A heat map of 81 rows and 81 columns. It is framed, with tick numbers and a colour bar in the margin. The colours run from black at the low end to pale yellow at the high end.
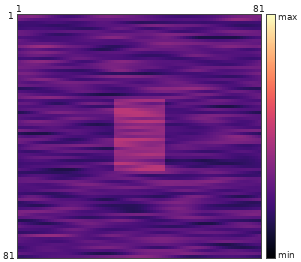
An odd patch, higher than its surroundings, sits in the centre. The centre is the ninth with the highest average. No overall slope runs across the table. Streaks run across, left to right.
